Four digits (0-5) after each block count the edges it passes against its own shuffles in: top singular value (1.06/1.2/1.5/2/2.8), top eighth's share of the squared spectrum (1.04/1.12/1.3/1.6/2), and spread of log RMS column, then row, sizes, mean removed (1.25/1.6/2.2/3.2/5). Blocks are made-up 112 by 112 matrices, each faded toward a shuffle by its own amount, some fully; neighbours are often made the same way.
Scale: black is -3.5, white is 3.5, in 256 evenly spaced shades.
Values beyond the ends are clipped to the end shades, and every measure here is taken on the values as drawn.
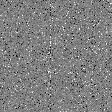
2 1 1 0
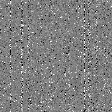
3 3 3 0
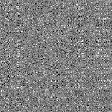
4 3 2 2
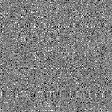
4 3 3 2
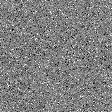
2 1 0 0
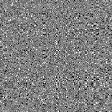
4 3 2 2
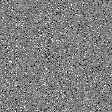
3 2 1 0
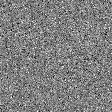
0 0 0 0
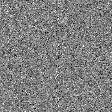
0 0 2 0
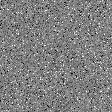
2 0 0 0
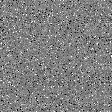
3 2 0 0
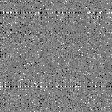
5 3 2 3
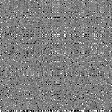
5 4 2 3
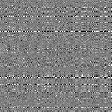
5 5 3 4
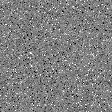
1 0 0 0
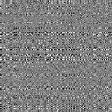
5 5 3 4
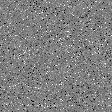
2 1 0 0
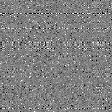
5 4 2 3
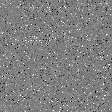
2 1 0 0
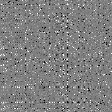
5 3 2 2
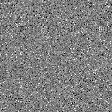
3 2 1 1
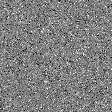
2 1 0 0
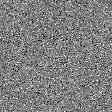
2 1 0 0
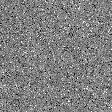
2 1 0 0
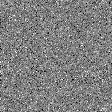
3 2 0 0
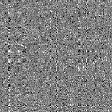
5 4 3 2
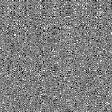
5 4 3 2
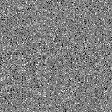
4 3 2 1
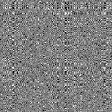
5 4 3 3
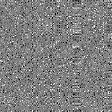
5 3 2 2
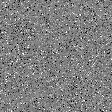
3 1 0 0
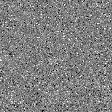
3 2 1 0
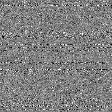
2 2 0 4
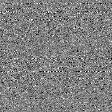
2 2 0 3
